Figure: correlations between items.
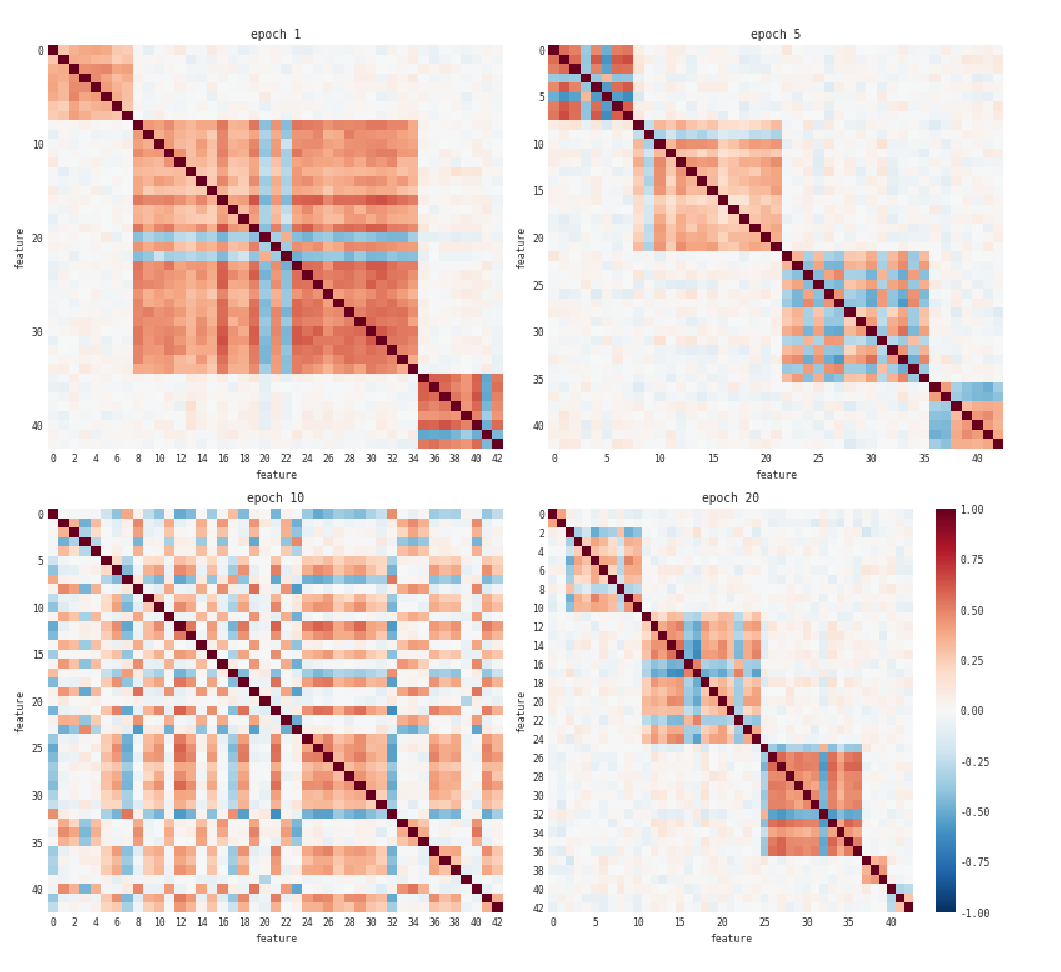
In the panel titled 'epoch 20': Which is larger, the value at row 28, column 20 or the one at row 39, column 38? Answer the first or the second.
the second
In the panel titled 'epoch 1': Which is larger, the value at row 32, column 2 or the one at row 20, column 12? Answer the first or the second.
the first
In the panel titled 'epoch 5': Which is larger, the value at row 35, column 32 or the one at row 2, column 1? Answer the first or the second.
the second
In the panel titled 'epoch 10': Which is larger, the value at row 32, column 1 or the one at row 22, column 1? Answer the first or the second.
the second
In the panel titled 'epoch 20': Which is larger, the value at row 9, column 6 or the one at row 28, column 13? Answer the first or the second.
the first
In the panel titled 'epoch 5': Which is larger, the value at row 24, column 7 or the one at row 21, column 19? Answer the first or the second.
the second
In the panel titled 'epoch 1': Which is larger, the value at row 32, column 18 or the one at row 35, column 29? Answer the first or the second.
the first
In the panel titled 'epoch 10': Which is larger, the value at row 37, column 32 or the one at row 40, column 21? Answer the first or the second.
the second
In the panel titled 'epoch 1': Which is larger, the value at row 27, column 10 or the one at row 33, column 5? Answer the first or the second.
the first
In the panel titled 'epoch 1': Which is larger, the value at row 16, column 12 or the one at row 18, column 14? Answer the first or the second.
the first
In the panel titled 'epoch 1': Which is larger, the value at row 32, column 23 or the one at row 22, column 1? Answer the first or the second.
the first
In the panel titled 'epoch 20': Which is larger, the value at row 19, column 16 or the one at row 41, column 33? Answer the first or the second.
the second
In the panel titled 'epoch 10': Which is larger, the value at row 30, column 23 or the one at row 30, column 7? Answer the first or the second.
the first
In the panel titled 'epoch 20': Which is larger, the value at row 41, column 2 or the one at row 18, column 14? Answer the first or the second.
the second
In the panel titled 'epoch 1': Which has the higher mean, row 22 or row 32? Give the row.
32
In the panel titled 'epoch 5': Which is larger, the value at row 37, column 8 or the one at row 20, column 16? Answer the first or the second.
the second
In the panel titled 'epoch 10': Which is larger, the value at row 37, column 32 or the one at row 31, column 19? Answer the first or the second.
the second
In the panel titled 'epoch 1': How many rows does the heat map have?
43
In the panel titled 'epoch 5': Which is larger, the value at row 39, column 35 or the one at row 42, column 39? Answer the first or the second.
the second
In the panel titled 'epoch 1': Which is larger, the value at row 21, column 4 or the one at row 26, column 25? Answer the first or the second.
the second
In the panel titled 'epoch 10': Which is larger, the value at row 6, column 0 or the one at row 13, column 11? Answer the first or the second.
the second
